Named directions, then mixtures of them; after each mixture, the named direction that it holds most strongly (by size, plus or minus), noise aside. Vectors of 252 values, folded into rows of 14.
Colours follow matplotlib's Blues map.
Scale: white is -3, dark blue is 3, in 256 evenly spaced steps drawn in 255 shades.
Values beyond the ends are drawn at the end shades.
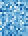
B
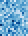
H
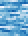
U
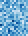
H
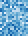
B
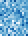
H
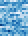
U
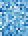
B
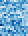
H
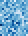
H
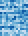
U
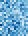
H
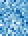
H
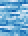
U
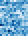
H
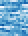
U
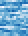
U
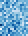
H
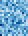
H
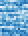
U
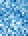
H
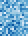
H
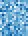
B
